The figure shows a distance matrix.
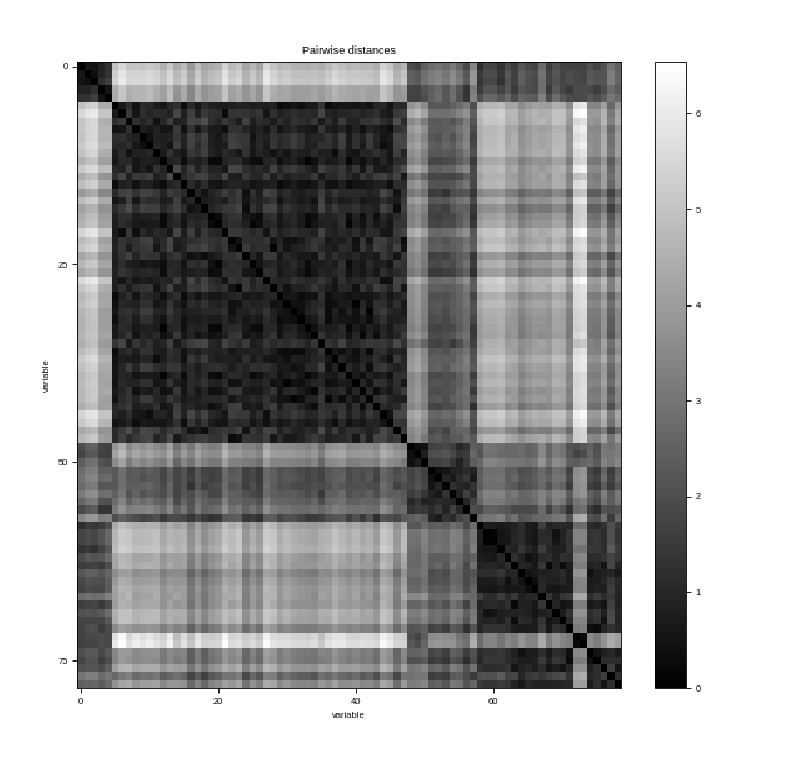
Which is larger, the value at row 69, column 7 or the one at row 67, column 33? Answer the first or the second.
the first
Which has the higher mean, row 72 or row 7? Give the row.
72
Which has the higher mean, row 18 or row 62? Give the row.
62
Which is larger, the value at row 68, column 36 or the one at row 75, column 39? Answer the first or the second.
the first
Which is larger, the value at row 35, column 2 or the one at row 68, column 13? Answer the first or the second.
the first
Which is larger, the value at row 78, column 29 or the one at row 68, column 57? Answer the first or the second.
the first
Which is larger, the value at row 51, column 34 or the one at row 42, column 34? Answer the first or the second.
the first
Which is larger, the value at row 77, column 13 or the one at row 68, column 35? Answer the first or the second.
the second
